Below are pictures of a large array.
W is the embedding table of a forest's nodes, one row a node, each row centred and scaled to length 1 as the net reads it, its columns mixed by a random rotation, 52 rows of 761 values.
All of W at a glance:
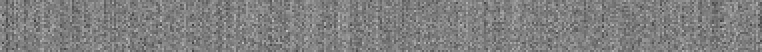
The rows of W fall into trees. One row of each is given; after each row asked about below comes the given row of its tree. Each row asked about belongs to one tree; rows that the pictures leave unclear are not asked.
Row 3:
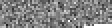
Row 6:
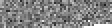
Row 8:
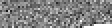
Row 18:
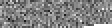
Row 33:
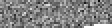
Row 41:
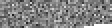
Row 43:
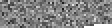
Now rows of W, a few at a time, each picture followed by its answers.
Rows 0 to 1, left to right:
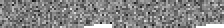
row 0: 18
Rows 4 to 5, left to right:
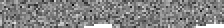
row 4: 33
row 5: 41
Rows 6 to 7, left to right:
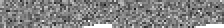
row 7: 8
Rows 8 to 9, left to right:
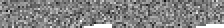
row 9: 33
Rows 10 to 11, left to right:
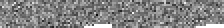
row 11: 6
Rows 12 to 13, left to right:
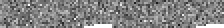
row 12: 3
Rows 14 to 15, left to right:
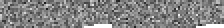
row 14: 33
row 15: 43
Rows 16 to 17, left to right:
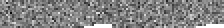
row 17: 6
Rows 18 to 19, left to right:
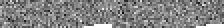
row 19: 33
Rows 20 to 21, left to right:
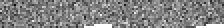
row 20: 33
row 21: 33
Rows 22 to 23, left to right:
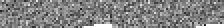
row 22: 8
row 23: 3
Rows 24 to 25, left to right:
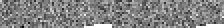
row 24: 43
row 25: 43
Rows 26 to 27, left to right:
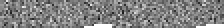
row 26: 33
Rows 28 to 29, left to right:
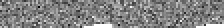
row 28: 8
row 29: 3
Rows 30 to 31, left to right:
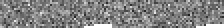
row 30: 3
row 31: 3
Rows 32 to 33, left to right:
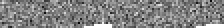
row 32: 41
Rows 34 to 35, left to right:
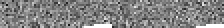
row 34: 8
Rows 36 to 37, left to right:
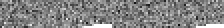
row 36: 18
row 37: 33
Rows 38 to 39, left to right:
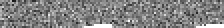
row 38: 18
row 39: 3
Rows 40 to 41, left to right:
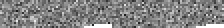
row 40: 3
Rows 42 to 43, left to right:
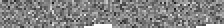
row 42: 43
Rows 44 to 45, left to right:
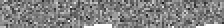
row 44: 3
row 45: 18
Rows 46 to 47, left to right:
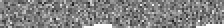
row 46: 33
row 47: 3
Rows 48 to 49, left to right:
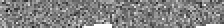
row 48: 8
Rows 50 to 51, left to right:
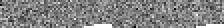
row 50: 18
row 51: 43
